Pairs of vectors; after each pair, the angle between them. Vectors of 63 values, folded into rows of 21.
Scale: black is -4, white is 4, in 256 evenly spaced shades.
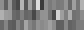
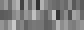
nearly opposite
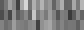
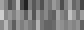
nearly opposite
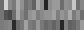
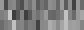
partly opposed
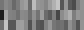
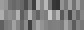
partly opposed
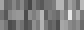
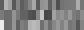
orthogonal
